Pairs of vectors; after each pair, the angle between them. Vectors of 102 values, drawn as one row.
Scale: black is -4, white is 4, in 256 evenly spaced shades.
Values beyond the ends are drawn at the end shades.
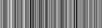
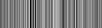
partly aligned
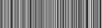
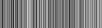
orthogonal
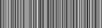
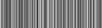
nearly opposite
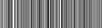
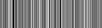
nearly opposite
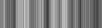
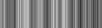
nearly parallel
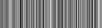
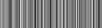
nearly opposite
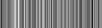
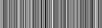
partly aligned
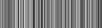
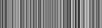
orthogonal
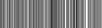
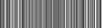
partly aligned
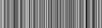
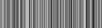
nearly parallel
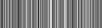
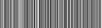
partly opposed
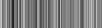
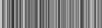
nearly parallel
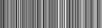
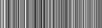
orthogonal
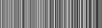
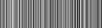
partly aligned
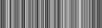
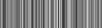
orthogonal
